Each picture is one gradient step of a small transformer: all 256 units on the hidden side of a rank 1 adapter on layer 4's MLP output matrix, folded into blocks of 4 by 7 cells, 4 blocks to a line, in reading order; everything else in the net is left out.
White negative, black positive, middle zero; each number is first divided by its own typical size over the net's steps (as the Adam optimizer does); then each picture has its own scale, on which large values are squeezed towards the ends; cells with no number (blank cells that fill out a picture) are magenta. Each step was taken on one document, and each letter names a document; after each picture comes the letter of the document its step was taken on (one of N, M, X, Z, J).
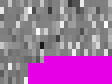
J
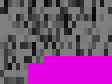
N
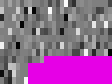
J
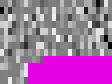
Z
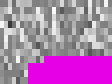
Z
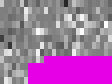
J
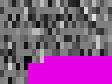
N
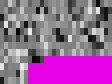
Z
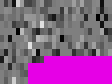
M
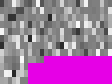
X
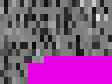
N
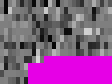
N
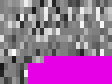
M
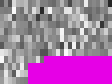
X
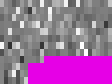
J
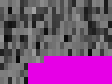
Z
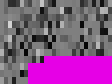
M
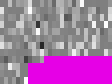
J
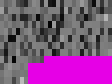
M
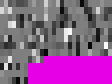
N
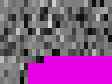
M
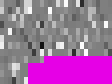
J
